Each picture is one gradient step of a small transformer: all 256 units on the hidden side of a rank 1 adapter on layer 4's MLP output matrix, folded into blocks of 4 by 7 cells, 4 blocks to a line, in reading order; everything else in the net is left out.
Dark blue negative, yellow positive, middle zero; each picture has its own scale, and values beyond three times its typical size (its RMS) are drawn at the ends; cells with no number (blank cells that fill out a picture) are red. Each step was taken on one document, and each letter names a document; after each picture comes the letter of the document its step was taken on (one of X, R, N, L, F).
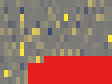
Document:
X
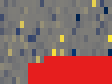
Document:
X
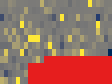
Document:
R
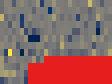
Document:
R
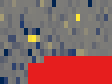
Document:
R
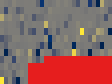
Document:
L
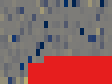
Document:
L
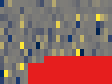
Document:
R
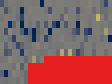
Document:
R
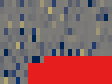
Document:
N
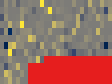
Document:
X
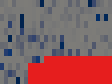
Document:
N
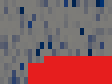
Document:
L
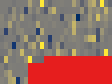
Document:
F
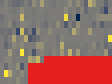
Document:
X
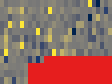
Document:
F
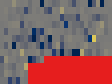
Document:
F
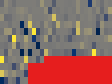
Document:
R
